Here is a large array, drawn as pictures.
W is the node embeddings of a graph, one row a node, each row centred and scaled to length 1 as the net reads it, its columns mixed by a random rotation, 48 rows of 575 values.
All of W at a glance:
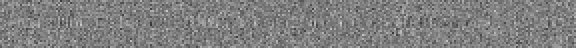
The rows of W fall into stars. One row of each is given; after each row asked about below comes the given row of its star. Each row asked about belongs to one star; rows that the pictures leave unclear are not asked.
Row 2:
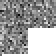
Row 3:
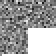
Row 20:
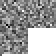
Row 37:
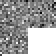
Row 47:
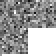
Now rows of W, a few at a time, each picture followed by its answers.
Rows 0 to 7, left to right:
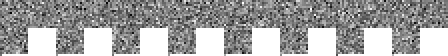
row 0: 20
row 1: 47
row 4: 47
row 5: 37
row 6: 20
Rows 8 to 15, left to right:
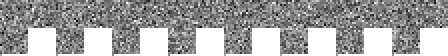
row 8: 47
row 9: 20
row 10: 2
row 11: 2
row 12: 2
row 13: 47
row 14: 3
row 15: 2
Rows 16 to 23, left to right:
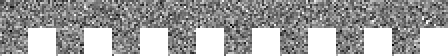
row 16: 20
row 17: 47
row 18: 37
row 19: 37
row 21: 47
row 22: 47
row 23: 47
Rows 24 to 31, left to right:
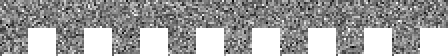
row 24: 20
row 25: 20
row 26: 20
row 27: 37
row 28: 2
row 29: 2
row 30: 37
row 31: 3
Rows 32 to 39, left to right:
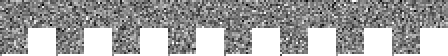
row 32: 2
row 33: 37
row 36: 3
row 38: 3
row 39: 2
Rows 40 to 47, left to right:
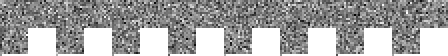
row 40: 37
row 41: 37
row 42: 3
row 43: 37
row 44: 2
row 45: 20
